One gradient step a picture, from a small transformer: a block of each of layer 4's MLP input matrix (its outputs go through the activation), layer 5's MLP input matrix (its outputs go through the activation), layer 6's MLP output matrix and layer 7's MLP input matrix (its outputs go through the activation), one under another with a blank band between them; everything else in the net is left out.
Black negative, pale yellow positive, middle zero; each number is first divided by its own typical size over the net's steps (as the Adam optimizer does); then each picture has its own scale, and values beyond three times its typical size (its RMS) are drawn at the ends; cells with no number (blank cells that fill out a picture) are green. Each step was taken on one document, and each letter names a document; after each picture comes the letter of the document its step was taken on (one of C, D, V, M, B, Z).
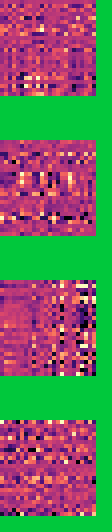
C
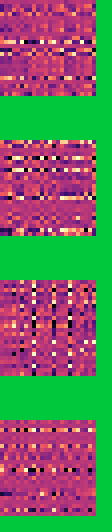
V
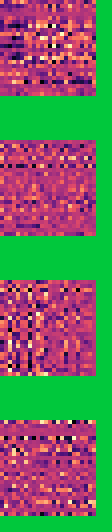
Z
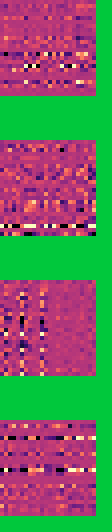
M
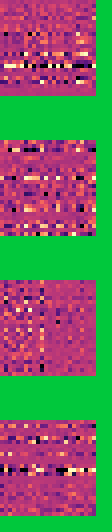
M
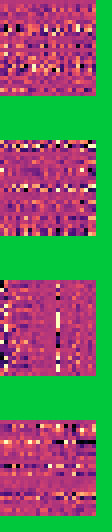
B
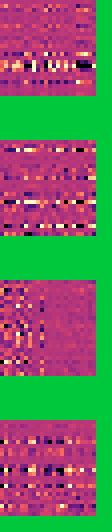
M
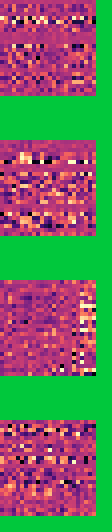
C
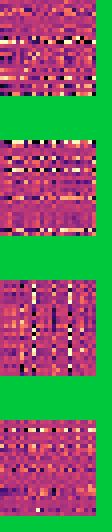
V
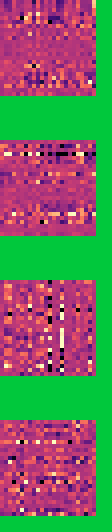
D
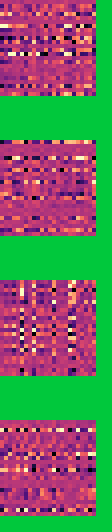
V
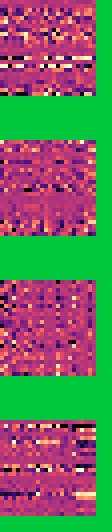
B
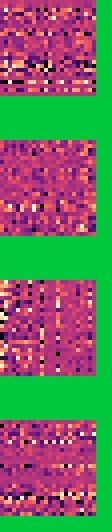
B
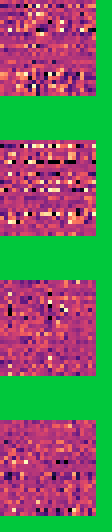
D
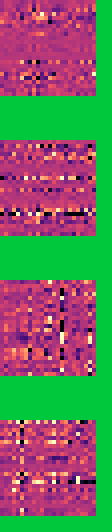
D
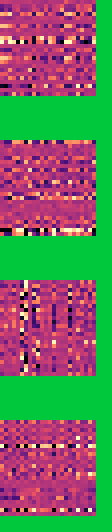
V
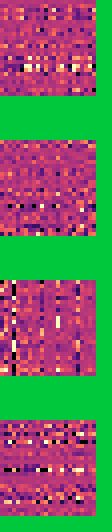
B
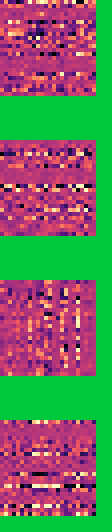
Z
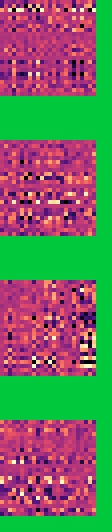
C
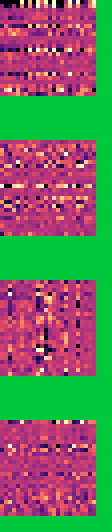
Z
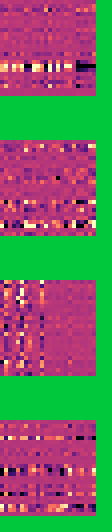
M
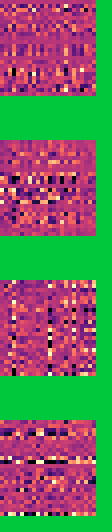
C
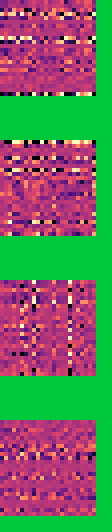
V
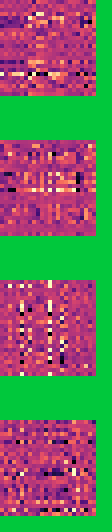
D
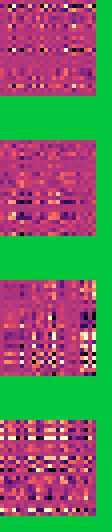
C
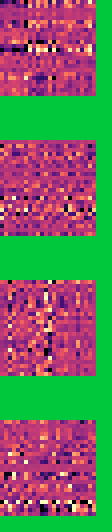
Z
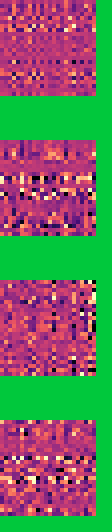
C
